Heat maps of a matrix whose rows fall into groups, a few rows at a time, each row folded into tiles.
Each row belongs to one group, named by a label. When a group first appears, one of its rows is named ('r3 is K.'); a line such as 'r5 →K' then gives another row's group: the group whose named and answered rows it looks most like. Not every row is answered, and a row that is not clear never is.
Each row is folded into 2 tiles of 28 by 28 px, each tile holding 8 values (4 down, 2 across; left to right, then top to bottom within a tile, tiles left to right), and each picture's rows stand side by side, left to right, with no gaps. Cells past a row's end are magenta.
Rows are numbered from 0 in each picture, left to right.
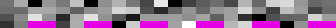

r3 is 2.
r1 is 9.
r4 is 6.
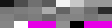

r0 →2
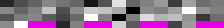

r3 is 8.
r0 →2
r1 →9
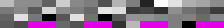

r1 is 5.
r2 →9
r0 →5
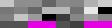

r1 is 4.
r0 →5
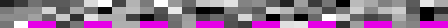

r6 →8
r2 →6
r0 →2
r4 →5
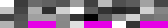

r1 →6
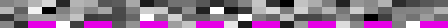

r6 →6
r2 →9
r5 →8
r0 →4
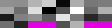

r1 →8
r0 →4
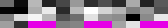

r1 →9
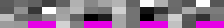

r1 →6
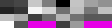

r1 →8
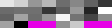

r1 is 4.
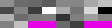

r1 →4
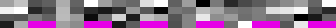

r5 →6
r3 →9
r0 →6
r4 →2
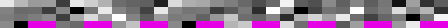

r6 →8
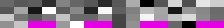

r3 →5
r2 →9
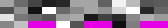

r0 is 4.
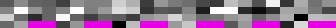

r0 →8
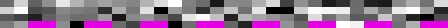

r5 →9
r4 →4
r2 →4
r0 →6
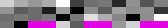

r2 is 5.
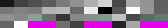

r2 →8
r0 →2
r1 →4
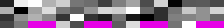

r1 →5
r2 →6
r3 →2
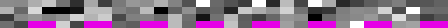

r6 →2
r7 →8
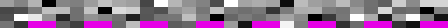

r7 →5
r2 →6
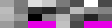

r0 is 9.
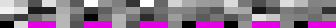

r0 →6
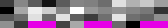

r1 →8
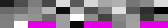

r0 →2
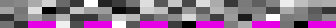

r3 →5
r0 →4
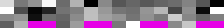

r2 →2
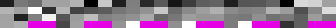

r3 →2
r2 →2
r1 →9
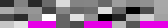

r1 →5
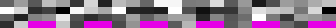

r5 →4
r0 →6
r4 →9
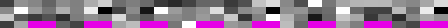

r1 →4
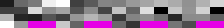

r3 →4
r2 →4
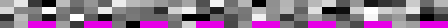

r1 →5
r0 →5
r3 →6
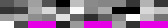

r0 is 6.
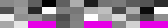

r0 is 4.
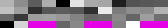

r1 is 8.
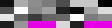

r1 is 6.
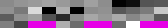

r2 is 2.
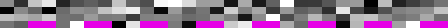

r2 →6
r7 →2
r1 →2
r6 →9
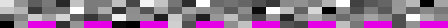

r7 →9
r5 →4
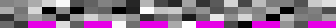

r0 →4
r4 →5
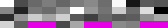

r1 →8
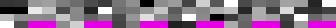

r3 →5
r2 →9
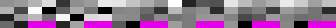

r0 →4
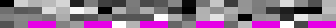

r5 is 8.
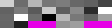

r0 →5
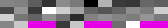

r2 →2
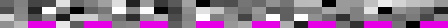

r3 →9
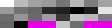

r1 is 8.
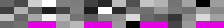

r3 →9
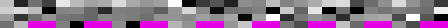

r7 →5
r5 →4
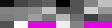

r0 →2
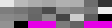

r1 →5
